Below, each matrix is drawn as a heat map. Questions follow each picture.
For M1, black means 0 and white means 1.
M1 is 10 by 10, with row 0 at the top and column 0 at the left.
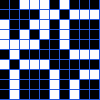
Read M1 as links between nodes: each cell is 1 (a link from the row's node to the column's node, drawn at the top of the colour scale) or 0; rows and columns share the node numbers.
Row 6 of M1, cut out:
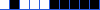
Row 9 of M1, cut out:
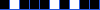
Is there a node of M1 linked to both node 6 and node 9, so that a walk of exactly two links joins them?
no
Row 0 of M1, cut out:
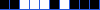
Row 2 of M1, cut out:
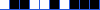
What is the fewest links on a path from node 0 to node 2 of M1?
1
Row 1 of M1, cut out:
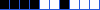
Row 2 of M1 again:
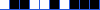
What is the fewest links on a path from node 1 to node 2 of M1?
2
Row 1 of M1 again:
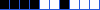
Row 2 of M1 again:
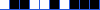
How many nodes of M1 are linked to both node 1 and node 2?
1
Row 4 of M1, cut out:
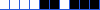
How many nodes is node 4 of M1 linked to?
5
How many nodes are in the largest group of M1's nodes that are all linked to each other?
5
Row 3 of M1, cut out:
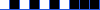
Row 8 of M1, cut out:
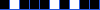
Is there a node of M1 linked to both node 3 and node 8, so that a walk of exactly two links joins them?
no
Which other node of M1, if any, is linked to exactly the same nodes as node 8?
node 9
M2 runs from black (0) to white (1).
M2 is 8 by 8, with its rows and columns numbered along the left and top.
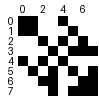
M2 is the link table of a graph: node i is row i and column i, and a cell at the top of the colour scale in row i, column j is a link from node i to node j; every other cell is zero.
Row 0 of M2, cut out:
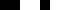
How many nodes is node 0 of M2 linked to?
5
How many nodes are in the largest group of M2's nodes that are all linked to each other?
3
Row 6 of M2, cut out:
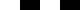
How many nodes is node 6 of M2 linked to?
4
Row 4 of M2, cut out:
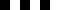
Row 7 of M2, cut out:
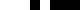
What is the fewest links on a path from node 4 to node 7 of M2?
1
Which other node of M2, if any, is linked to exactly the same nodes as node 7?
node 3
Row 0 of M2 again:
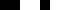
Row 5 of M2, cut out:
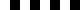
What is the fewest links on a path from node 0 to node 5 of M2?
1
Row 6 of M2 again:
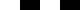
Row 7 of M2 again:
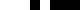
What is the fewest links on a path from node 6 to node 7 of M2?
2
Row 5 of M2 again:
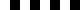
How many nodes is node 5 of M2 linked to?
4
